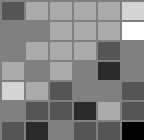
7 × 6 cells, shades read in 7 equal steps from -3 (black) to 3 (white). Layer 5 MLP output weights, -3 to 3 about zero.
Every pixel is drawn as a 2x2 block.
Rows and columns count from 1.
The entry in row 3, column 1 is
0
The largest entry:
3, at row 2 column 6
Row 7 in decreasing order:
0 -1 -1 -1 -2 -3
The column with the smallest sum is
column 5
